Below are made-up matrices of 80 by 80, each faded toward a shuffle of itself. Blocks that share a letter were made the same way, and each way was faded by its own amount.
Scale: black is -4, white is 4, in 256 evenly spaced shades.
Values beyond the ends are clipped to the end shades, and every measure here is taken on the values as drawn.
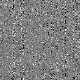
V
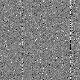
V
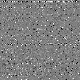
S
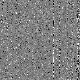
V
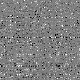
S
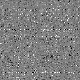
S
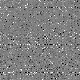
S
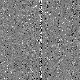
V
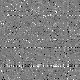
S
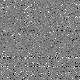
S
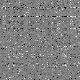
S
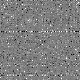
S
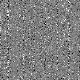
V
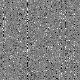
V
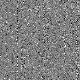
V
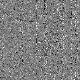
V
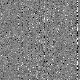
V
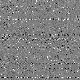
S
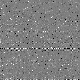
S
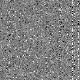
V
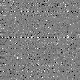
S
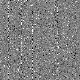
V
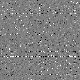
S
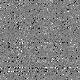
S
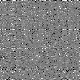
S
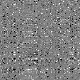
S
